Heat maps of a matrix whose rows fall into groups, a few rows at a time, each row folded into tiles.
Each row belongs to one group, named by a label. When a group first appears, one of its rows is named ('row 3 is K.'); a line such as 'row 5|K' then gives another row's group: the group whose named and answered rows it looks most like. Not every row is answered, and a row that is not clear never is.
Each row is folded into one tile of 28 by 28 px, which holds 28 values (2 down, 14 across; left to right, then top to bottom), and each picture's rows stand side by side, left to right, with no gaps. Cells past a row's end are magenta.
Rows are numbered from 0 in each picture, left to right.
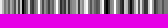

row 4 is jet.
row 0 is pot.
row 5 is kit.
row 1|kit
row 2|pot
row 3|pot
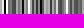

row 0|pot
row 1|pot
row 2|kit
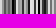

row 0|pot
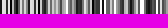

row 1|jet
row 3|pot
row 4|jet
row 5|pot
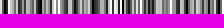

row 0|kit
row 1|pot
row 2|jet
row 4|jet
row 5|pot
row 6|jet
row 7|pot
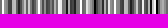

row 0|jet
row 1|kit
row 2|jet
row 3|jet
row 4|jet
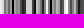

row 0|pot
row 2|kit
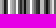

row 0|kit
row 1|jet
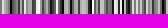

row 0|jet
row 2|kit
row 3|kit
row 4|jet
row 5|pot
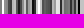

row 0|jet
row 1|kit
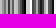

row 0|pot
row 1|pot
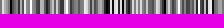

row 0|jet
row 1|jet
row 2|kit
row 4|jet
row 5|pot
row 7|jet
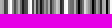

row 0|kit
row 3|pot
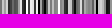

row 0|pot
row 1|jet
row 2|jet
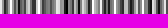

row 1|kit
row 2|pot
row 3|kit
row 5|jet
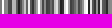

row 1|kit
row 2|kit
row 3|pot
